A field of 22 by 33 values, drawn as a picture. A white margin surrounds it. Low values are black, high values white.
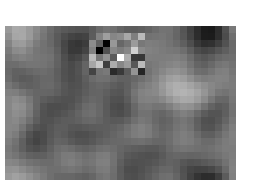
Odd patch: rougher, in the top middle. Roughest part: top middle. Slope: none. Histogram: heavy tails on both sides. Mirror symmetry: none. Grain: blotchy.
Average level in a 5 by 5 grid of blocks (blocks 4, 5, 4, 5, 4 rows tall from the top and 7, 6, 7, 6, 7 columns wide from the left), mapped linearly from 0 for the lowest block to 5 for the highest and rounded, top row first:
51430 / 32354 / 32254 / 22333 / 43222
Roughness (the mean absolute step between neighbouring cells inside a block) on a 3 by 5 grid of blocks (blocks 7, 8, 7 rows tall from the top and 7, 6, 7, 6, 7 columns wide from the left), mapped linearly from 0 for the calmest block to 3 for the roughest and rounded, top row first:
01300
00000
00000
